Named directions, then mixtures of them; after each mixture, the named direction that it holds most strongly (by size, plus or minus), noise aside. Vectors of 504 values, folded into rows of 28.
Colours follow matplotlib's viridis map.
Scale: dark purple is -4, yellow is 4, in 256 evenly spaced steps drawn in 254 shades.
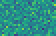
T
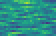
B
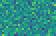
T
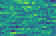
B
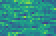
B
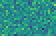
T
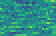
B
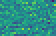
T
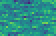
B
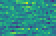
B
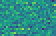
T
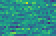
B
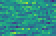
B
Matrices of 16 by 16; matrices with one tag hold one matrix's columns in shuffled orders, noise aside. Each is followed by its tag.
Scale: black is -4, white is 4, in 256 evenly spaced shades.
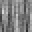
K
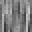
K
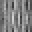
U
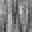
K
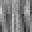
K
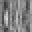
U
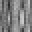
U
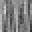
K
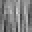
K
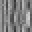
U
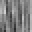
K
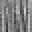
K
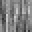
K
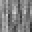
K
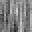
K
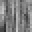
K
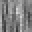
K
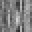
U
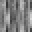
U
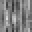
U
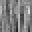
K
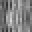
U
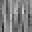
K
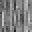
U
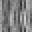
U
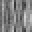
U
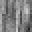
K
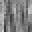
K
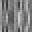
U
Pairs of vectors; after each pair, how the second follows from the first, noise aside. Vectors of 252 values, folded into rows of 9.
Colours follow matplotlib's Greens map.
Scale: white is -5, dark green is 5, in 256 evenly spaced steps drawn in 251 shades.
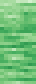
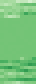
partly zeroed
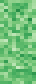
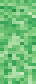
wrapped around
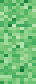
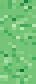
partly zeroed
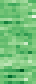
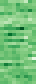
wrapped around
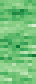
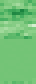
partly zeroed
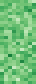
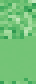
partly zeroed
